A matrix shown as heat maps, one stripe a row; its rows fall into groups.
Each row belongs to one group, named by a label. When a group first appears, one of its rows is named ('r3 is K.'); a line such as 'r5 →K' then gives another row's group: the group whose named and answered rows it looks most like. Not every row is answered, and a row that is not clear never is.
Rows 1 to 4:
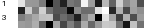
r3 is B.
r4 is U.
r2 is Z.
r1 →U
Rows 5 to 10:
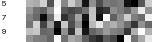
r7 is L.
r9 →U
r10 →L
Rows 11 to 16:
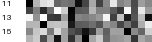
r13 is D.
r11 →Z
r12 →L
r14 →L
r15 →B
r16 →U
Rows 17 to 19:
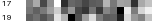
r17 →L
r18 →L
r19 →L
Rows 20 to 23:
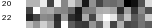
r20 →B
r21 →Z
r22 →Z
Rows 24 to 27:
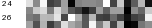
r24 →D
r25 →B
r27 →D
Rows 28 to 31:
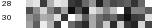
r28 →L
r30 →B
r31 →D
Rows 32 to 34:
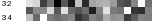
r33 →Z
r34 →D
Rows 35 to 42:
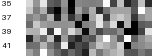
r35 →D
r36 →U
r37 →U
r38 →Z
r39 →B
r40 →Z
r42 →D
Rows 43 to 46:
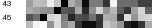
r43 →B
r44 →U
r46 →B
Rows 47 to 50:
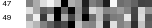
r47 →B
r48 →U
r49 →U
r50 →U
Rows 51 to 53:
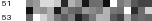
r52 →Z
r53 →Z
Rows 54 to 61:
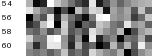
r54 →L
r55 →U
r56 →Z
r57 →Z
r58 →D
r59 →L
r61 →D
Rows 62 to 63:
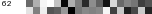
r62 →B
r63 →D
